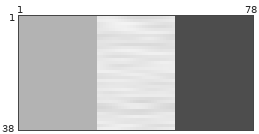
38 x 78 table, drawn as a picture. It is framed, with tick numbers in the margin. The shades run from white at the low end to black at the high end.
The table splits into one row of 3 panels. Panel 1,1: low, flat. Panel 1,2: very low, streaked across, faint in contrast. Panel 1,3: high, flat.
